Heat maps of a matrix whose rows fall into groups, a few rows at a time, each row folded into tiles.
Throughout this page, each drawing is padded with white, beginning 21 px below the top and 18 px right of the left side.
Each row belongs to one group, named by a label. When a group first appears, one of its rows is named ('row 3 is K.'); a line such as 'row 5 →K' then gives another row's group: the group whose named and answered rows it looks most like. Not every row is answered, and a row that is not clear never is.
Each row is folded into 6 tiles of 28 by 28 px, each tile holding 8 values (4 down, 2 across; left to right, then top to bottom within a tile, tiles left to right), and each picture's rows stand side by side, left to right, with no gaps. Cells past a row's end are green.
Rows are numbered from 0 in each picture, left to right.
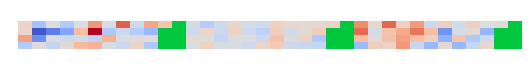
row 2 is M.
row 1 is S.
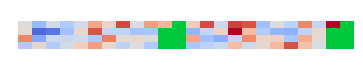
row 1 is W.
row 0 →S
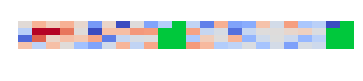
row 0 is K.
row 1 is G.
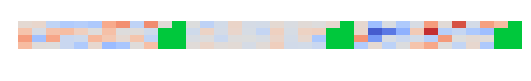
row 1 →S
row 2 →S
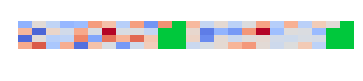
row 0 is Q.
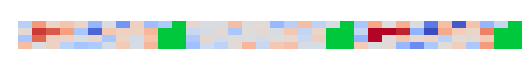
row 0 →K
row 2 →K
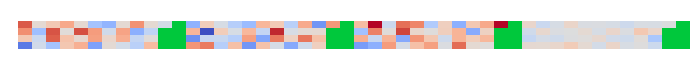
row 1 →Q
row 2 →W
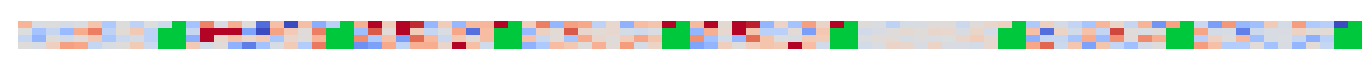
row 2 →W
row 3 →W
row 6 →Q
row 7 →G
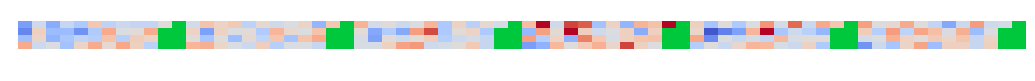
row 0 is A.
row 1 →Q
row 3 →W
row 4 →S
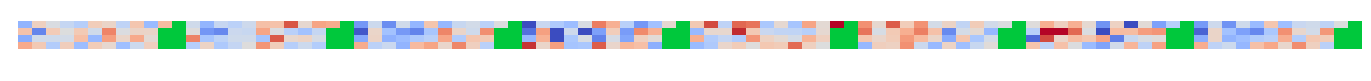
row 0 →Q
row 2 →A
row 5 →M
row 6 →K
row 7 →A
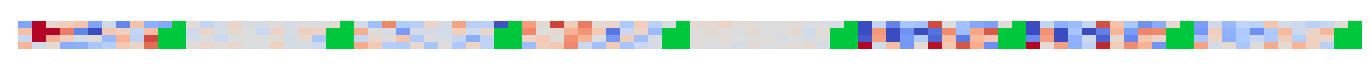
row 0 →K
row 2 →G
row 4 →G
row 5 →A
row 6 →A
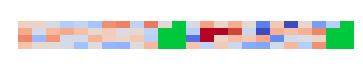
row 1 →K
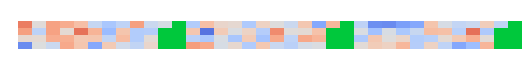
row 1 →Q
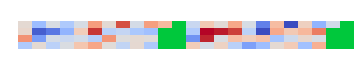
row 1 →K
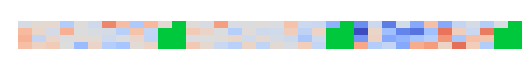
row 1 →G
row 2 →A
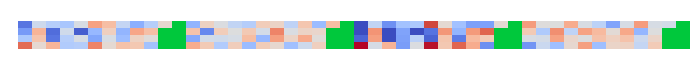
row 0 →A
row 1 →Q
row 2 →A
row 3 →M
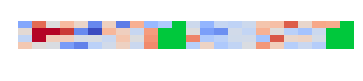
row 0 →K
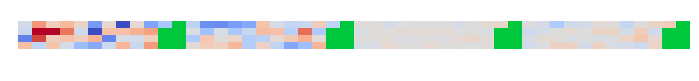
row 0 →K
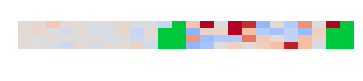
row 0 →G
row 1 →W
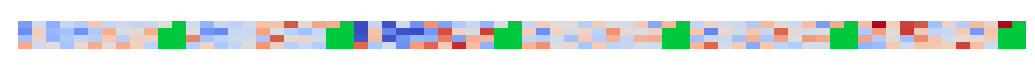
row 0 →A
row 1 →S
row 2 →A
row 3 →Q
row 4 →Q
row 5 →W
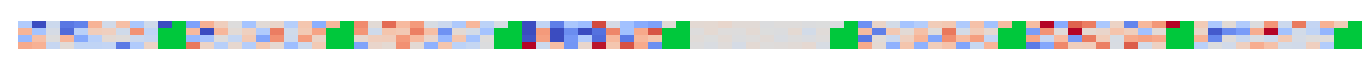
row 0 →G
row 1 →Q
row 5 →Q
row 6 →W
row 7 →S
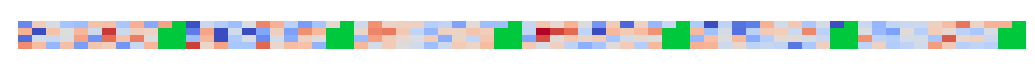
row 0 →Q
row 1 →A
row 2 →K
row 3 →K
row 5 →S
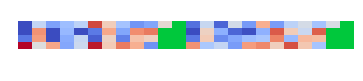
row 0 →A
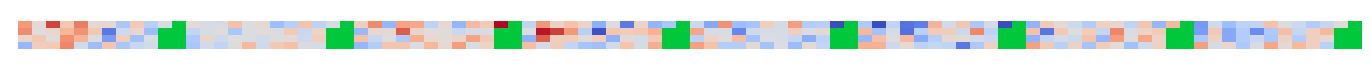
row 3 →K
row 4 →G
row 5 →G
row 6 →Q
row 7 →A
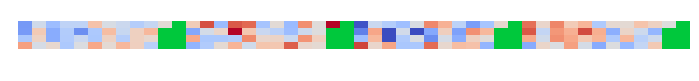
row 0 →A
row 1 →W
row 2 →A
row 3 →M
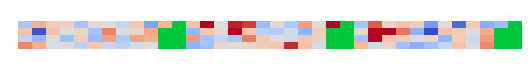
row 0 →Q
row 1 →W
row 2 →K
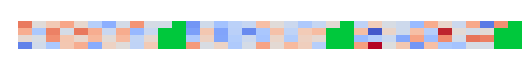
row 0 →M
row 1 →A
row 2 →Q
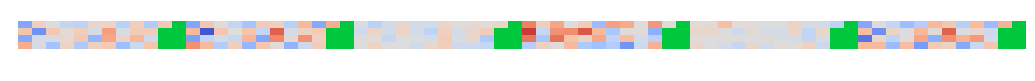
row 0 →Q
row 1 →Q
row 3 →M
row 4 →G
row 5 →Q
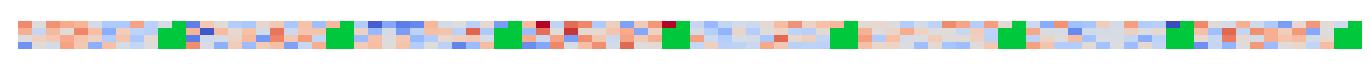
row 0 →M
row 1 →Q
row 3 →W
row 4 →S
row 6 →G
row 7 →M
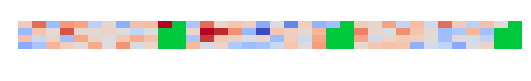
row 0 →W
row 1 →K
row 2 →M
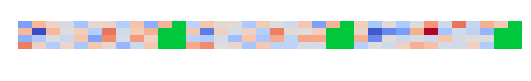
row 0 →Q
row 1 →Q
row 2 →S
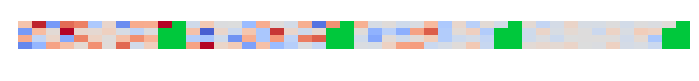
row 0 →W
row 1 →Q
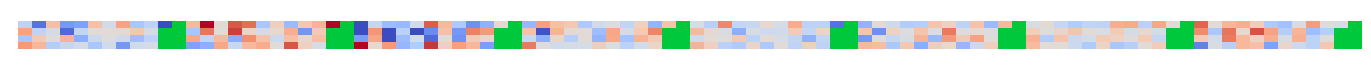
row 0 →G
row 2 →A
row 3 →Q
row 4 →G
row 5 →Q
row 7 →M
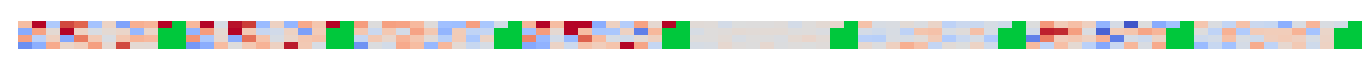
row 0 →W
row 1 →W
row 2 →M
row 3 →W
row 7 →M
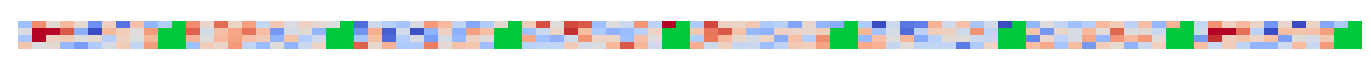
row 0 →K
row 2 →A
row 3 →W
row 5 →G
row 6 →Q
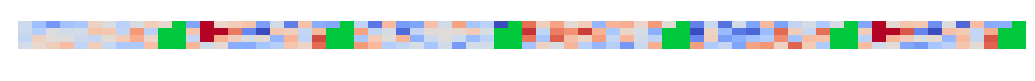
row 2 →G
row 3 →M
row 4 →A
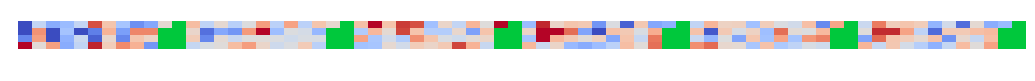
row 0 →A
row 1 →S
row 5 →K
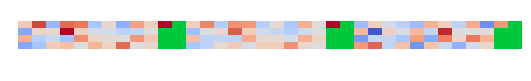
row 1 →W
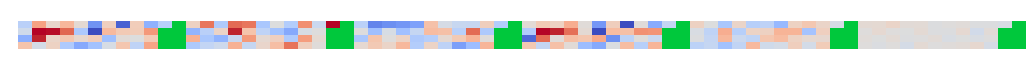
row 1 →W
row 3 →K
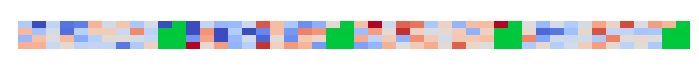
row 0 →G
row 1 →A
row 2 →W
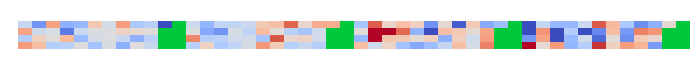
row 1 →S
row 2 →K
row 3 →A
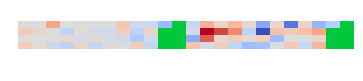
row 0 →G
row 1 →K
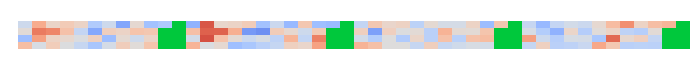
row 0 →K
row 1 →K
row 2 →Q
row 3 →S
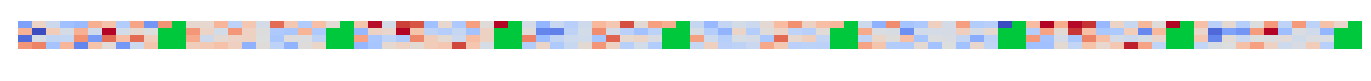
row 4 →S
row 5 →G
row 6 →W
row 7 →S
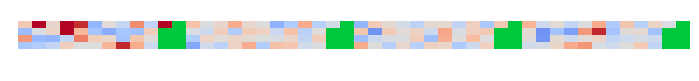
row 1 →M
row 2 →Q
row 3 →S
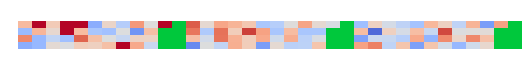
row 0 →W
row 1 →M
